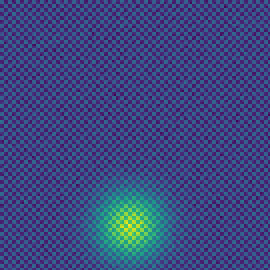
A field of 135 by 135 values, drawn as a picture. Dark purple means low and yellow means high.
No lone cell stands out from its neighbours. A single bump stands in the bottom middle. Overall the values sit about 20% of the way up the scale. The bottom middle is the ninth with the highest average.
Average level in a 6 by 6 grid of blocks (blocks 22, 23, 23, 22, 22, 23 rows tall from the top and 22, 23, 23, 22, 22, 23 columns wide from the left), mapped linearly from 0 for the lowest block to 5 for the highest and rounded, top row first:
0 0 0 0 0 0 | 0 0 0 0 0 0 | 0 0 0 0 0 0 | 0 0 0 0 0 0 | 0 0 5 3 0 0 | 0 0 5 4 0 0
